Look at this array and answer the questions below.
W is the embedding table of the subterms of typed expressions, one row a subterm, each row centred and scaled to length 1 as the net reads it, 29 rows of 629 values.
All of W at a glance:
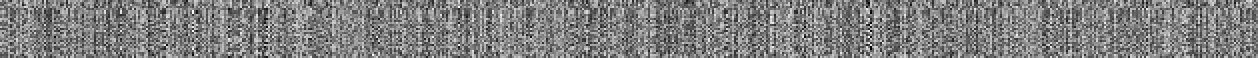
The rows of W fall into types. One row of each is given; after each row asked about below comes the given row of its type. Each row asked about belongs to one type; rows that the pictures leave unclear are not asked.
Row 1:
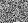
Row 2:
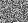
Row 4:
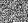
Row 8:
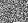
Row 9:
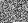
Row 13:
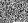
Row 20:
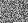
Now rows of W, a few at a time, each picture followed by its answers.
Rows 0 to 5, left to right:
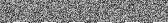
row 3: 20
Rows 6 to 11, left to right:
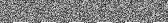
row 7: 8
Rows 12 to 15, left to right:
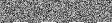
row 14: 1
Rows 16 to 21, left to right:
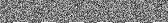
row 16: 2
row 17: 8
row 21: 9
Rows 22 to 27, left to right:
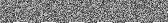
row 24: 8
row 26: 20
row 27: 4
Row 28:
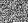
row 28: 4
